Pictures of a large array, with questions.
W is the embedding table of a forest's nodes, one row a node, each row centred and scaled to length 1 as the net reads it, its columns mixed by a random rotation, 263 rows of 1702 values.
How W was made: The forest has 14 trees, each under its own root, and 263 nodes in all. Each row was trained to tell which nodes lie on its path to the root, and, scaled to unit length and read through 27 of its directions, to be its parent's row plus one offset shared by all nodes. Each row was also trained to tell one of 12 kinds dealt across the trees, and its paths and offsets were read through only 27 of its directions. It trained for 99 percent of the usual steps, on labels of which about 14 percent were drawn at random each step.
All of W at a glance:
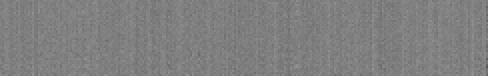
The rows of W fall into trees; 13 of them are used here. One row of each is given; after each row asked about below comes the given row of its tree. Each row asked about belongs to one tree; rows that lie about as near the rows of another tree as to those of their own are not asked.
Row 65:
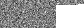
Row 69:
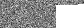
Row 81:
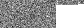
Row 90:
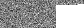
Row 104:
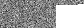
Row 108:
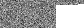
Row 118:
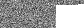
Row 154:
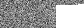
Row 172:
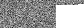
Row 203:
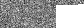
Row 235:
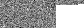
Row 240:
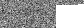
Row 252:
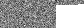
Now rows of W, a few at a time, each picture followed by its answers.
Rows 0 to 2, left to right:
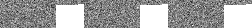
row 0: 108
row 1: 81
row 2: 252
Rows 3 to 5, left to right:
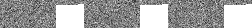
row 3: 90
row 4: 118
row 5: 118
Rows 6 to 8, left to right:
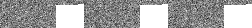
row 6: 235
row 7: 90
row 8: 235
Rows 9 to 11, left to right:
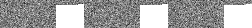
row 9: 203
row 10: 203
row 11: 172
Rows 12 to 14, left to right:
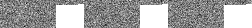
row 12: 172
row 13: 65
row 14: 235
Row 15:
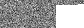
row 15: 118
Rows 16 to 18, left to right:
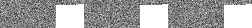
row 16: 203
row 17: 154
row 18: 69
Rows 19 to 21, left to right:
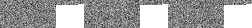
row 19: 65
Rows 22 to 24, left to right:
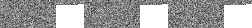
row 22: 154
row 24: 203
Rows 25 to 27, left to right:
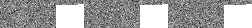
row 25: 69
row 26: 65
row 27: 81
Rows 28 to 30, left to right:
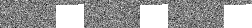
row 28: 154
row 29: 203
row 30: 172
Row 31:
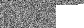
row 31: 235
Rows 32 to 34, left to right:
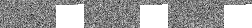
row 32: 81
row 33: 104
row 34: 90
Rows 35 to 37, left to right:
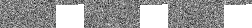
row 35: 118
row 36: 203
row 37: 240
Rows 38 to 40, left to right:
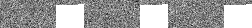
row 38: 90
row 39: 172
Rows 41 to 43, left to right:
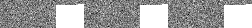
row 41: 172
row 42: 172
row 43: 118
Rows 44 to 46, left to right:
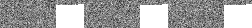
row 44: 104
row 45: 252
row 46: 203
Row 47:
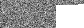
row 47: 203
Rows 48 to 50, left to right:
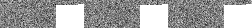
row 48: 203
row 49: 81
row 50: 240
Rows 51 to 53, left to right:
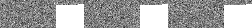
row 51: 240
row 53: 108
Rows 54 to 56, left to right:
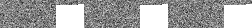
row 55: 154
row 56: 240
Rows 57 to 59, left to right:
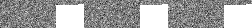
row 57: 235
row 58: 90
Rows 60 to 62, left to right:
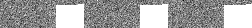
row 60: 108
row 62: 252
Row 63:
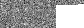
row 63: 203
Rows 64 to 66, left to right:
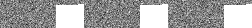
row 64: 104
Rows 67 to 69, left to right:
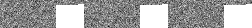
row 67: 252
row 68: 203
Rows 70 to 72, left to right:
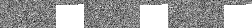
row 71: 90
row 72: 203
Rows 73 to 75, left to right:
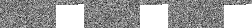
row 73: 240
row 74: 154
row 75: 154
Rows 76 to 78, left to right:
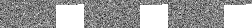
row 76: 90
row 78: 81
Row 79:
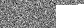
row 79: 69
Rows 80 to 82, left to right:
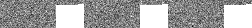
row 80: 235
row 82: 203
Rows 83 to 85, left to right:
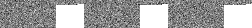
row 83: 104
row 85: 65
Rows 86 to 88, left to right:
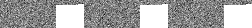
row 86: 203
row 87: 240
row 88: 235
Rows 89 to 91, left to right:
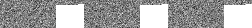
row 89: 90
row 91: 69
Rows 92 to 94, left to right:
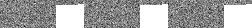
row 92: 203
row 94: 81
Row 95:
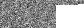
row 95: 235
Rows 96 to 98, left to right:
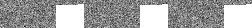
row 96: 108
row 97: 118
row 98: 65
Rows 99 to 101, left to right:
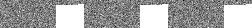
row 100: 108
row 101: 90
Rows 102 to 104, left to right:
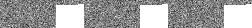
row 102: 172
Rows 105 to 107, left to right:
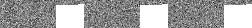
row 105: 235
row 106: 108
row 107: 90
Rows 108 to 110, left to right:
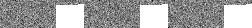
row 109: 90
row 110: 65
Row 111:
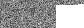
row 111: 90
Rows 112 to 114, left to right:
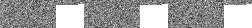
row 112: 252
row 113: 235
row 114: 69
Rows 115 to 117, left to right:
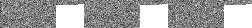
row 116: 108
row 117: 104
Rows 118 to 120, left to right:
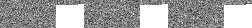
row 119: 172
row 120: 240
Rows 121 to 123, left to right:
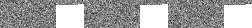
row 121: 154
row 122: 108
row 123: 118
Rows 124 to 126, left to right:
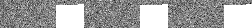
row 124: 90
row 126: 69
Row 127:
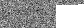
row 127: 240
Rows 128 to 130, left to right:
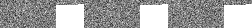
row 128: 172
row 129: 235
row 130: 118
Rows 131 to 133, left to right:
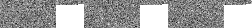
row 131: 154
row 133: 172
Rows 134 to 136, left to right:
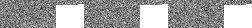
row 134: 90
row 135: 69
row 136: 118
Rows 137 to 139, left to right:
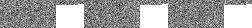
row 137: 81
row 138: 65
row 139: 90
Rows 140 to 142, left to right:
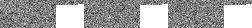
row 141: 65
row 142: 154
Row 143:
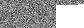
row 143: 252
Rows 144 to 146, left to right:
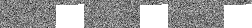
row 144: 65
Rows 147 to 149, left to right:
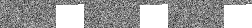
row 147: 235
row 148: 69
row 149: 172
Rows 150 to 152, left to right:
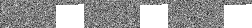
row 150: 203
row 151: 81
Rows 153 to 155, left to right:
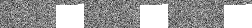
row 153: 235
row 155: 203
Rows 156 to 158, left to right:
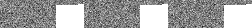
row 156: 252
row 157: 235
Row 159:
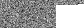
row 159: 240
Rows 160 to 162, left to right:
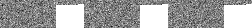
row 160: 240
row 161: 154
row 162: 154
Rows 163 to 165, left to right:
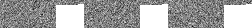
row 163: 104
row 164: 90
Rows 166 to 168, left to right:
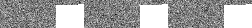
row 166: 154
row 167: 90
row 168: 118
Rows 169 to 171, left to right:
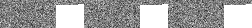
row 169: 240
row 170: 81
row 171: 235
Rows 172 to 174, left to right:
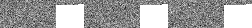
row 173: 90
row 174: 203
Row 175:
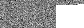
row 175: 235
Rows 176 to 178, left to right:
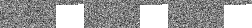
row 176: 154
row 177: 203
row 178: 154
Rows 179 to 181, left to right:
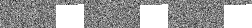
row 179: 172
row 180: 69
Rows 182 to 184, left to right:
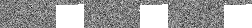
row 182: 69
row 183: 104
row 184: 81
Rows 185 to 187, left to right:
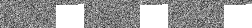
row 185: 235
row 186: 240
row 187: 104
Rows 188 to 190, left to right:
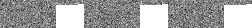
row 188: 81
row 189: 240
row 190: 81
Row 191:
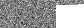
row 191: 240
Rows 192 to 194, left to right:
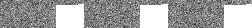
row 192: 154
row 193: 108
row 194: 240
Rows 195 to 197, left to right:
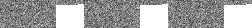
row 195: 90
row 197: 154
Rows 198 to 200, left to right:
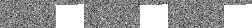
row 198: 104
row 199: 235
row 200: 81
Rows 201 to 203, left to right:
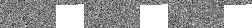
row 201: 104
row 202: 81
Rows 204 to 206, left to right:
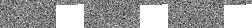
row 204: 69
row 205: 252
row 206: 154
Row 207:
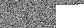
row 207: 154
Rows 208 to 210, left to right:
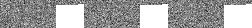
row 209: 154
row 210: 235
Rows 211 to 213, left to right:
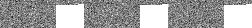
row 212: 203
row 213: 154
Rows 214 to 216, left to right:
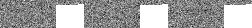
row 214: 81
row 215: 203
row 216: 240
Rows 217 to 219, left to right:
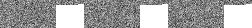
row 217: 81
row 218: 81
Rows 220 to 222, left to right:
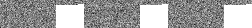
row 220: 104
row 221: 90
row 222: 104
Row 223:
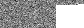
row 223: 252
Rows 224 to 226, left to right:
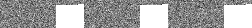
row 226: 154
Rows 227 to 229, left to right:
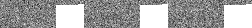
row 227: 235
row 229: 203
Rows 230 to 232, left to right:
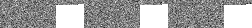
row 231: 65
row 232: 118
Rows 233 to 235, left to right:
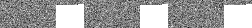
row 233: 154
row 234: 203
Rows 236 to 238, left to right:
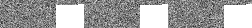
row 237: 203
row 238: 154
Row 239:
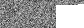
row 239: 69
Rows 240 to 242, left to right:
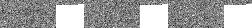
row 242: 235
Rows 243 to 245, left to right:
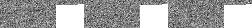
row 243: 90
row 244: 235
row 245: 252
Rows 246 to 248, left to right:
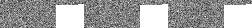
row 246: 104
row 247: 69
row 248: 240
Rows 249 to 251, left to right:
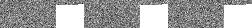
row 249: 104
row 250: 240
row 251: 118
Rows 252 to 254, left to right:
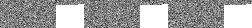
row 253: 235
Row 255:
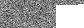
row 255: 252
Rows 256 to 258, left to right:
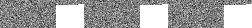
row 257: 154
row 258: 172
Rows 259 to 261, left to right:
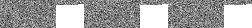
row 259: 118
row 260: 81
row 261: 235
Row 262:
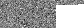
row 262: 240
